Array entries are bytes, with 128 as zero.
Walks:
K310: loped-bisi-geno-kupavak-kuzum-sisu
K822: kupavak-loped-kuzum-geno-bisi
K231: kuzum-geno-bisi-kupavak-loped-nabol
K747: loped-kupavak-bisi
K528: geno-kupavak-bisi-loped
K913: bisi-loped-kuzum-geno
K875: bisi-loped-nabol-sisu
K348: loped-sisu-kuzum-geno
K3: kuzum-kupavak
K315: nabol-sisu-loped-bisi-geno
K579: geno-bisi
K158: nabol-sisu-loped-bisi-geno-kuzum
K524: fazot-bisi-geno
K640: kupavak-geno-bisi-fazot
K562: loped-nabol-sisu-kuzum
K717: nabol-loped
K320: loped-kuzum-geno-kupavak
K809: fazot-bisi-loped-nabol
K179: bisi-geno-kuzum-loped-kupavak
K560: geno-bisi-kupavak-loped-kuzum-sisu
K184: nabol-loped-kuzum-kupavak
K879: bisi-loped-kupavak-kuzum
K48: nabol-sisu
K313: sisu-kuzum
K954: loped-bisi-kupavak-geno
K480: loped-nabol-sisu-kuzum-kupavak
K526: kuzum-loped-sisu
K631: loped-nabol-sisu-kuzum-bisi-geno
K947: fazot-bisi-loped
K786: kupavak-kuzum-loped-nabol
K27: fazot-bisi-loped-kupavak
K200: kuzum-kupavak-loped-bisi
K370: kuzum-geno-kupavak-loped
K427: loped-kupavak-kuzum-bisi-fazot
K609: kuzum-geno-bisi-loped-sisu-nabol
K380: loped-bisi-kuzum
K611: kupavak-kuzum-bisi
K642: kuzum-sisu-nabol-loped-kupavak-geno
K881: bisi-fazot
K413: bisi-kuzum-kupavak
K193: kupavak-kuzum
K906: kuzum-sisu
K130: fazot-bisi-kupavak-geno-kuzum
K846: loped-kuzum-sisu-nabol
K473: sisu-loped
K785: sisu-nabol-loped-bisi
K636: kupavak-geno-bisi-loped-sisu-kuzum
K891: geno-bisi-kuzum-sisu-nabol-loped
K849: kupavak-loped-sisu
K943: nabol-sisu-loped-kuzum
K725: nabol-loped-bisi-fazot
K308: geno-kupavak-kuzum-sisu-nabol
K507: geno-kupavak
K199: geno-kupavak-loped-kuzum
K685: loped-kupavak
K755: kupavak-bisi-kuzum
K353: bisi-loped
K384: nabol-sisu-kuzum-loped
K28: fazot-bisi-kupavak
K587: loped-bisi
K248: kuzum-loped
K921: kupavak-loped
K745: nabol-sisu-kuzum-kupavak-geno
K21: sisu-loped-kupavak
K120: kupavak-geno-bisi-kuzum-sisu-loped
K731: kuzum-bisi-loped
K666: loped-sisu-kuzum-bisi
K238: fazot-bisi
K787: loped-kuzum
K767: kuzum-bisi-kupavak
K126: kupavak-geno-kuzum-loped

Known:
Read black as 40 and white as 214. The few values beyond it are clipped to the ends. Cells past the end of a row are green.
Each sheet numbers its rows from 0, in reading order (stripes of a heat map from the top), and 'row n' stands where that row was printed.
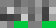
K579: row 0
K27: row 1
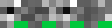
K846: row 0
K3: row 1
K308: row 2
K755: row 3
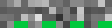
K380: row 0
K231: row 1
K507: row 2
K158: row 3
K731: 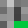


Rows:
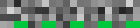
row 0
K238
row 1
K199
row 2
K745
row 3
K179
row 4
K480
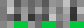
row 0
K587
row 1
K28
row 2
K528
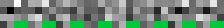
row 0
K562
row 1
K609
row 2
K248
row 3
K413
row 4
K353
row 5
K370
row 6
K943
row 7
K48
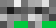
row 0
K906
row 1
K875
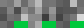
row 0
K913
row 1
K785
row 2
K130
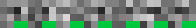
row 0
K21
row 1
K320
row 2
K809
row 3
K126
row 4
K348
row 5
K384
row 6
K787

